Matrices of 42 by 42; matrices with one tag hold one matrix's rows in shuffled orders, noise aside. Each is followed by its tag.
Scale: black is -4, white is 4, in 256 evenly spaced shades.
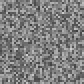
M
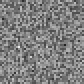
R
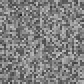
M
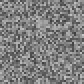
R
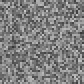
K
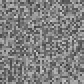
M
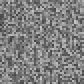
M
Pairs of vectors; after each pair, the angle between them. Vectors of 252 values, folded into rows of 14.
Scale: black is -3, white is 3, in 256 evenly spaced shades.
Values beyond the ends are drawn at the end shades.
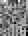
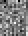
nearly opposite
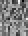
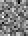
partly opposed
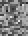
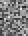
orthogonal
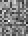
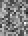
orthogonal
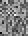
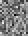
nearly opposite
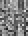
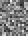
partly aligned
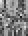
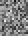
orthogonal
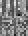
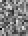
partly aligned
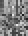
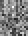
nearly parallel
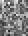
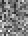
partly opposed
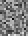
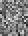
partly aligned
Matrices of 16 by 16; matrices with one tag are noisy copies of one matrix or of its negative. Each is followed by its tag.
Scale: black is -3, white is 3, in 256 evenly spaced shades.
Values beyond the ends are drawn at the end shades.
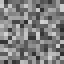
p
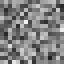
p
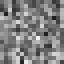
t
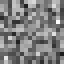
t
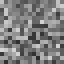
p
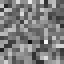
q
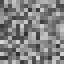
p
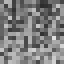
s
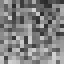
s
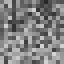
s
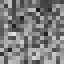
s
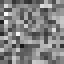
q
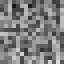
t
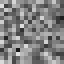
q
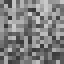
s
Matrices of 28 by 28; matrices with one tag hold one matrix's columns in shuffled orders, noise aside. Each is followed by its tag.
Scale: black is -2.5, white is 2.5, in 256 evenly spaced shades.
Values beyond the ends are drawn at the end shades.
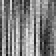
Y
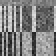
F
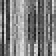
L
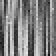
Y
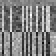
F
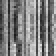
L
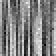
Y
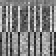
F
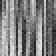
Y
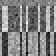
F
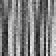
Y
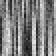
Y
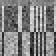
F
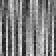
Y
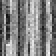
L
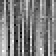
Y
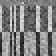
F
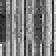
L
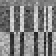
F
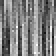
Y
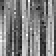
Y
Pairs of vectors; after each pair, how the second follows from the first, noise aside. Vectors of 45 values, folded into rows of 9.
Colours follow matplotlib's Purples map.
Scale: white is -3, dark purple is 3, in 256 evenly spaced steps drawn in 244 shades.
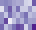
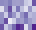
copied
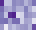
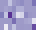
partly zeroed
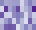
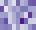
wrapped around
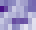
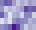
wrapped around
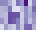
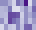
copied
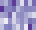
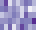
reversed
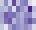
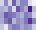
copied
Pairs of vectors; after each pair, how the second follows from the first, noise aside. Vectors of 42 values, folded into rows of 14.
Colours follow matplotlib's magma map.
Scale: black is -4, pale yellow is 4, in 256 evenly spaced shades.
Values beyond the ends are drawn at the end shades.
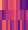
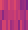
shrunk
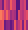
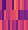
wrapped around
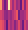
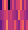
negated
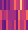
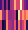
scaled up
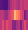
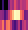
scaled up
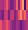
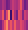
wrapped around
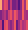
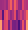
wrapped around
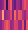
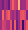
wrapped around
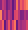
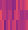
shrunk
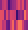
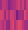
shrunk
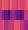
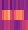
negated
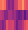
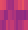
shrunk
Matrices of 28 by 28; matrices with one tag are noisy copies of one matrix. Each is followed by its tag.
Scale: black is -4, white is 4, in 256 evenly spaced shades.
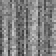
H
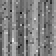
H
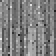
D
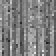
D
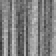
H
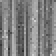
H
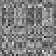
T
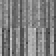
D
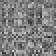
T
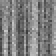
H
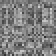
T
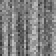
H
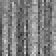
H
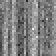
H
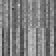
D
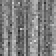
H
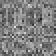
T
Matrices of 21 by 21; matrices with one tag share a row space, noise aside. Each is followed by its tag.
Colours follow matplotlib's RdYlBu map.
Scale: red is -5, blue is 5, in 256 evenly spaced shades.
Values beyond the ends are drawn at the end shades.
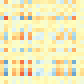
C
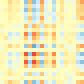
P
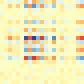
P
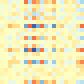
P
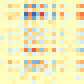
P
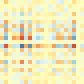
C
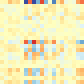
P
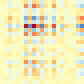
P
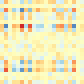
C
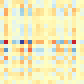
C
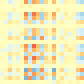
P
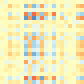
P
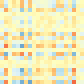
C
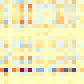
C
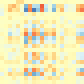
P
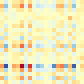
C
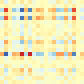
C
